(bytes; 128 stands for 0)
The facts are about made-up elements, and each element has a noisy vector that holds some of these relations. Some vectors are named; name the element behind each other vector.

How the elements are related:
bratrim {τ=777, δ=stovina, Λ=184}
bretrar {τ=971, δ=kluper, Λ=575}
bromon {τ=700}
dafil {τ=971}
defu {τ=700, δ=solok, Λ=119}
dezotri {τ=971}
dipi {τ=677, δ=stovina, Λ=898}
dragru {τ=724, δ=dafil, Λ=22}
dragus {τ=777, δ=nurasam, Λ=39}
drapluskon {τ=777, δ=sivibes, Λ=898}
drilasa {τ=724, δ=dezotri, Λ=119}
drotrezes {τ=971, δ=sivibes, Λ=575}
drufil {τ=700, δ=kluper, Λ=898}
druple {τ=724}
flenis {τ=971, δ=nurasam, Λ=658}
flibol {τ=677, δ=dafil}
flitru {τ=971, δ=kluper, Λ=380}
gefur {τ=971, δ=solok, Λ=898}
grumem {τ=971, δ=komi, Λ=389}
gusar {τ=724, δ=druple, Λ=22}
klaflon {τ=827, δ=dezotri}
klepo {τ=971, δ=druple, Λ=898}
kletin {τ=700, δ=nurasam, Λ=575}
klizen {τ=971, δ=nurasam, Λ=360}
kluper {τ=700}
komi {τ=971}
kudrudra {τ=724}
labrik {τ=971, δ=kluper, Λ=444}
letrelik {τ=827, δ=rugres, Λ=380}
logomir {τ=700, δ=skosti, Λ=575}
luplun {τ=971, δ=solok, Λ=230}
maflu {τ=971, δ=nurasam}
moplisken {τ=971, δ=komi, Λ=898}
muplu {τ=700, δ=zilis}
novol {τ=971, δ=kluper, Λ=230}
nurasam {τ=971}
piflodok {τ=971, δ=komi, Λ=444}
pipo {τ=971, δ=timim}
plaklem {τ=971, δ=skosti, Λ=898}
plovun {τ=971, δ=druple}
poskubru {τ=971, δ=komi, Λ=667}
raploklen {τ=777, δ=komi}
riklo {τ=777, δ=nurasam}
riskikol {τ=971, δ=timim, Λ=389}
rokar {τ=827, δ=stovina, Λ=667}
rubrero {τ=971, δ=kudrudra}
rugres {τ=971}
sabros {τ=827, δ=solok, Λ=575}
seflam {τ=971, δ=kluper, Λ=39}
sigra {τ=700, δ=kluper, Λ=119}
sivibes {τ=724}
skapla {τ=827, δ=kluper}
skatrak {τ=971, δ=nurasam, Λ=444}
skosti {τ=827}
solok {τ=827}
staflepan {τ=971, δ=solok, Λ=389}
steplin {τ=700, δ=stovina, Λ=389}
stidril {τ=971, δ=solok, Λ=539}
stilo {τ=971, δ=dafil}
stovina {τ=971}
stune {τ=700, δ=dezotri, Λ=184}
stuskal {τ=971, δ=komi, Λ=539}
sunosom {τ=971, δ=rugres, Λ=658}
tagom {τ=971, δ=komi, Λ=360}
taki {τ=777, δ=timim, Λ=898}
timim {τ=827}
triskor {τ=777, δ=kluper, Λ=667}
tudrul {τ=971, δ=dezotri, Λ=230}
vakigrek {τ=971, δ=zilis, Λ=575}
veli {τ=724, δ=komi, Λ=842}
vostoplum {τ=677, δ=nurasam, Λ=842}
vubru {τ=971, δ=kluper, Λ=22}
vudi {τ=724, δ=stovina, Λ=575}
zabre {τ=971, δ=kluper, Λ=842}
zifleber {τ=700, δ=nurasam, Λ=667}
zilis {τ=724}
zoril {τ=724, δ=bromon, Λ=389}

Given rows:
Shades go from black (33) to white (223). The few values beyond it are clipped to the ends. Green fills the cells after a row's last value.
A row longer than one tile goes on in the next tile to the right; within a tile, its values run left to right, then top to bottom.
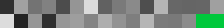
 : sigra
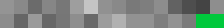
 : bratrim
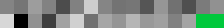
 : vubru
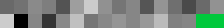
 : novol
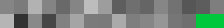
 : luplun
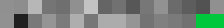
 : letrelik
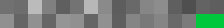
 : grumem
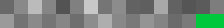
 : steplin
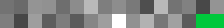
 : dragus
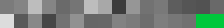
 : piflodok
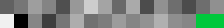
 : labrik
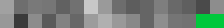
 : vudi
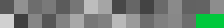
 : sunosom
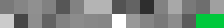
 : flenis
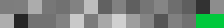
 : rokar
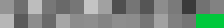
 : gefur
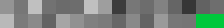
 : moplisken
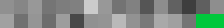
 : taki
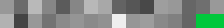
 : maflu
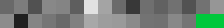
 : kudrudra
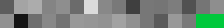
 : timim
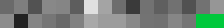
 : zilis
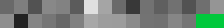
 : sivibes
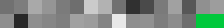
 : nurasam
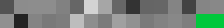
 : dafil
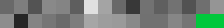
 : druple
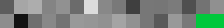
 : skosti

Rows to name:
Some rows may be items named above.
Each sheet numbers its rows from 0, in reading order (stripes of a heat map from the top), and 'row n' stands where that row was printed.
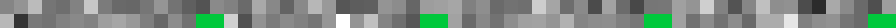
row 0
klaflon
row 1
klizen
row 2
dipi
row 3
kletin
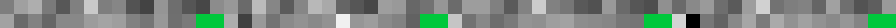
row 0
logomir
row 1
maflu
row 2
muplu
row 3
skapla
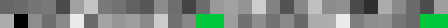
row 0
flitru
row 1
kletin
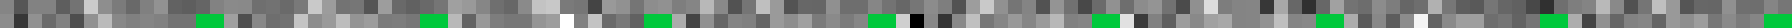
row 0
zoril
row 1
flibol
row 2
vostoplum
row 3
stidril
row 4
novol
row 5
drufil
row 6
poskubru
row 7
stidril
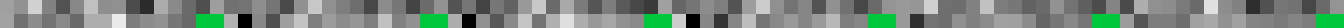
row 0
kletin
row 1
bretrar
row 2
triskor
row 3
novol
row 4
sabros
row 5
bromon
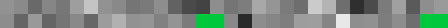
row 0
bratrim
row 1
nurasam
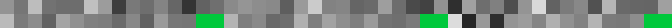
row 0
moplisken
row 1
stune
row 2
sigra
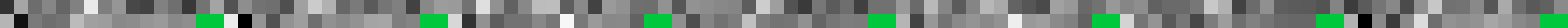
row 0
kluper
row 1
zabre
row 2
skatrak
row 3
komi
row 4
maflu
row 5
veli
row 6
seflam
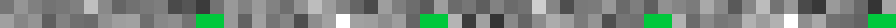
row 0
raploklen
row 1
riklo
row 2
drilasa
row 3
zifleber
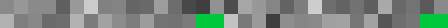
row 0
stune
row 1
defu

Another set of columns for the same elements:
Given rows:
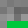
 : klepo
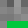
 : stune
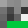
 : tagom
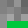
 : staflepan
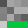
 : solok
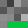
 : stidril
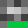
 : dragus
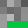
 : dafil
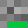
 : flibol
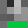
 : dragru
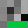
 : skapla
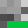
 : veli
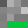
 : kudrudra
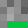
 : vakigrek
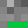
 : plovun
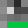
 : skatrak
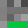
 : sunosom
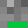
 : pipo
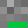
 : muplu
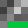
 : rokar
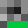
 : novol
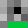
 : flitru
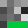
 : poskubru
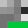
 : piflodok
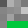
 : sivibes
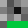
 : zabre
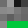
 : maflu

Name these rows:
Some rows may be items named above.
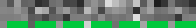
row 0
stune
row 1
zifleber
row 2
flenis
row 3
letrelik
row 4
piflodok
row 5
nurasam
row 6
flenis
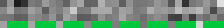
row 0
nurasam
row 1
defu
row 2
sabros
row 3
bratrim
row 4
logomir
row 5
zoril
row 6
riklo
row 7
letrelik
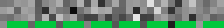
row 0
drilasa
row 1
sigra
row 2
labrik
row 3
riklo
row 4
stuskal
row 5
raploklen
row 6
triskor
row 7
dipi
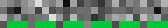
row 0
novol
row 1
komi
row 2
vubru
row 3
klizen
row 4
bretrar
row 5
labrik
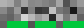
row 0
moplisken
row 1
kluper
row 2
zabre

